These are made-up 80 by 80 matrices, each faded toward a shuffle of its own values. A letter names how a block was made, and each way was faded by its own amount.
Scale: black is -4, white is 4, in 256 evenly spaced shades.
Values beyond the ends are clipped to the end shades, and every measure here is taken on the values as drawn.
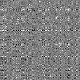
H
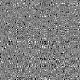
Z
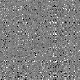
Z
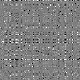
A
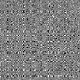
H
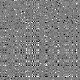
A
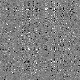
Z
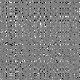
A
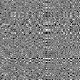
H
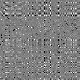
A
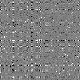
A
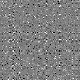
Z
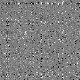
Z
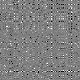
A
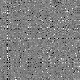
Z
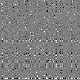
A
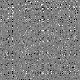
Z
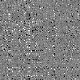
Z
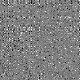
Z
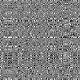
H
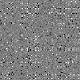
Z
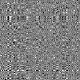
H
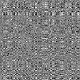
H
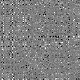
Z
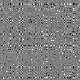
A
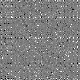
Z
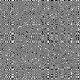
A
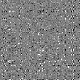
Z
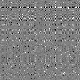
A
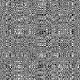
H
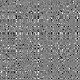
A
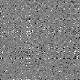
Z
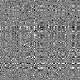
H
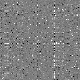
Z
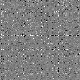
Z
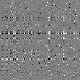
A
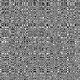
H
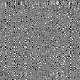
Z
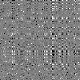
A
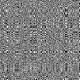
H
